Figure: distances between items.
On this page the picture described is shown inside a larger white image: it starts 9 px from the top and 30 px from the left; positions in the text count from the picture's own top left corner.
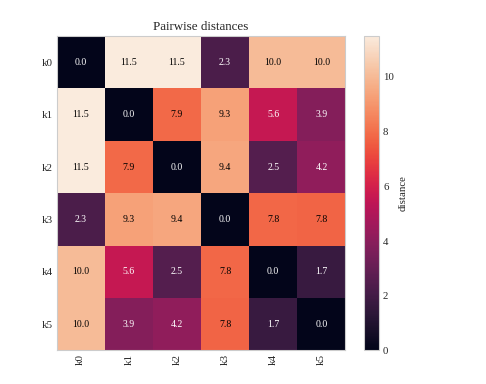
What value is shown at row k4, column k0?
10.0
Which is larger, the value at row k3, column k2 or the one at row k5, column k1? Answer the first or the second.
the first
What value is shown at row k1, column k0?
11.5
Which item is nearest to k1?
k5
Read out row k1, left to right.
11.5 0.0 7.9 9.3 5.6 3.9
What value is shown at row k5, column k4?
1.7
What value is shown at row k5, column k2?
4.2
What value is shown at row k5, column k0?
10.0
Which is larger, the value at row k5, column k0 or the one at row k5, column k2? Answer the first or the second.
the first
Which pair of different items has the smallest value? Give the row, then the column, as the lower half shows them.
k5, k4
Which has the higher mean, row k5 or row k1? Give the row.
k1
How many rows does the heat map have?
6
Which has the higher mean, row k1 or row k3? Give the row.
k1
